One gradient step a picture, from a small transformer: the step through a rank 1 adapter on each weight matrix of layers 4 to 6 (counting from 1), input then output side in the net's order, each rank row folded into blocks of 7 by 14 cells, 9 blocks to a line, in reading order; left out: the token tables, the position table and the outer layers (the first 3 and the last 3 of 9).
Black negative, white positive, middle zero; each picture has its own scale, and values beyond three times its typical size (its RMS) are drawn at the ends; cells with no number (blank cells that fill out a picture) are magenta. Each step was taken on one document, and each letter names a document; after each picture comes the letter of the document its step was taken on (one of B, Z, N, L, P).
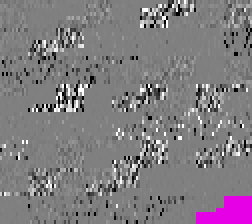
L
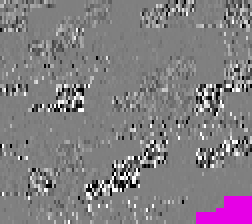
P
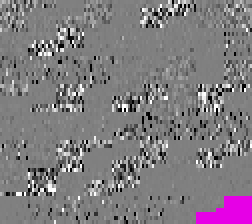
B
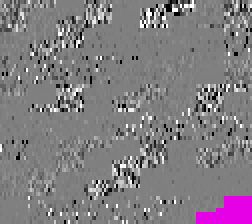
L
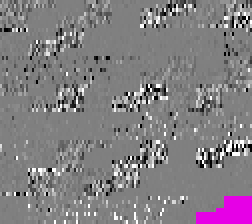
L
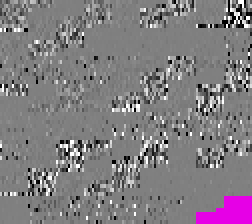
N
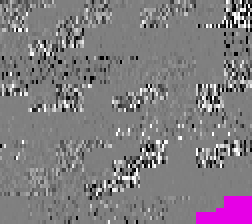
L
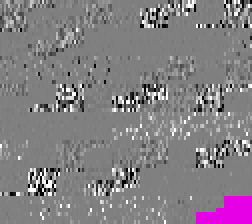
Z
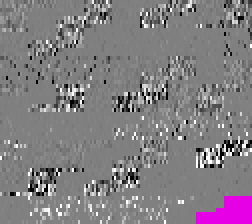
Z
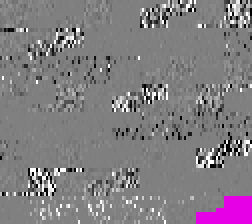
Z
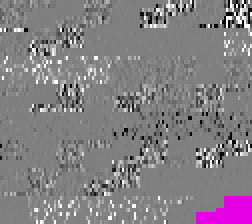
N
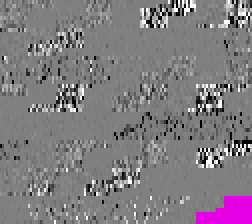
B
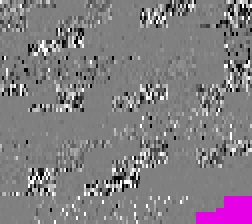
B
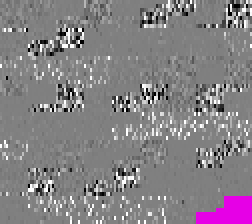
Z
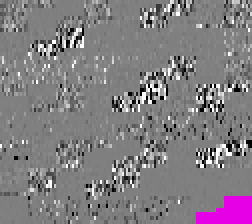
P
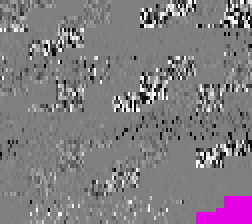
N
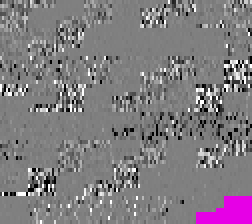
N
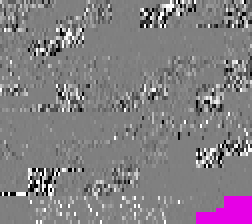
Z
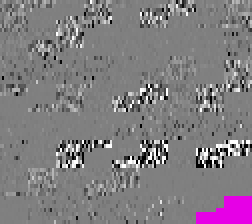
L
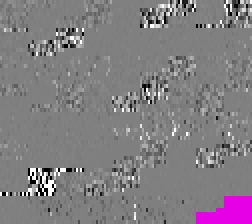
Z
